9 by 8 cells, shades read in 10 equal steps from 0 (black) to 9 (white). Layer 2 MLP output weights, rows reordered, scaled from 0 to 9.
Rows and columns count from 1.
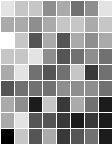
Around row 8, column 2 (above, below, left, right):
5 7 6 3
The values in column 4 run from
3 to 7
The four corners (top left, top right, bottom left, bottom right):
8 8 0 1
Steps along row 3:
down down up down up down up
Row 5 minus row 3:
-3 1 1 -3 1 1 -3 -2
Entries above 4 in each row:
7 8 6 5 3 3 4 2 2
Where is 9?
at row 3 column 1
